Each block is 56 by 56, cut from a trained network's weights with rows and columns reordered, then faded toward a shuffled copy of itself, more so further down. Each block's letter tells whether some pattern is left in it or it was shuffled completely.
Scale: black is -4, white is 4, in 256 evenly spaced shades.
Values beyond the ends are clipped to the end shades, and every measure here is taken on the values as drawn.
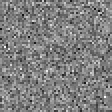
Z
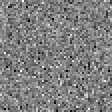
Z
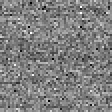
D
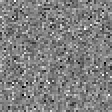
D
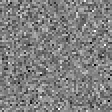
Z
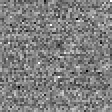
D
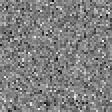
Z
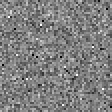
Z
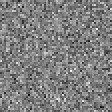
Z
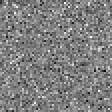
Z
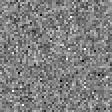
Z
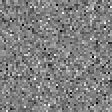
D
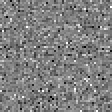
D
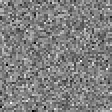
Z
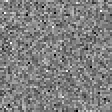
Z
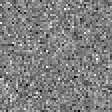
Z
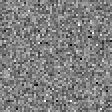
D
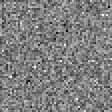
Z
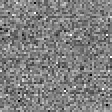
D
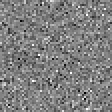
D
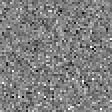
Z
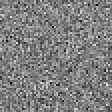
Z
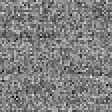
D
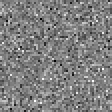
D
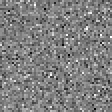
Z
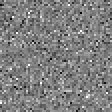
D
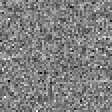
Z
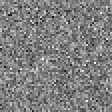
Z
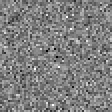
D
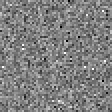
Z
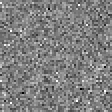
Z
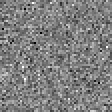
Z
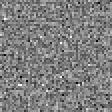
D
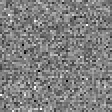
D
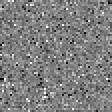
Z
